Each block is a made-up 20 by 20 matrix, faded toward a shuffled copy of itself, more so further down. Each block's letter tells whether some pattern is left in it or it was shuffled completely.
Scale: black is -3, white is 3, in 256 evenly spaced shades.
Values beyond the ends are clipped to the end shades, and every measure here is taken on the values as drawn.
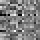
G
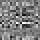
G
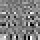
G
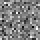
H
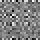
G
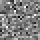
H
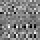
G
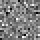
H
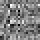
G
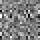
G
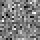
H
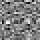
G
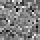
H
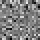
G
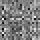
G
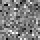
H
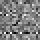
G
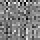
G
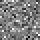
H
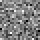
H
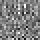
G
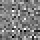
G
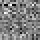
G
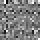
G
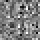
G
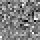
H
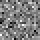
H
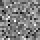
H
